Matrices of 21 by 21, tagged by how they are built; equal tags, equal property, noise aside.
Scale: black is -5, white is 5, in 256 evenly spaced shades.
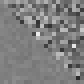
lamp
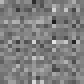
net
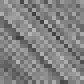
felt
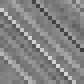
felt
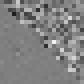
lamp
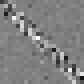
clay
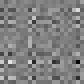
net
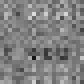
net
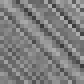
felt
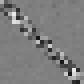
clay
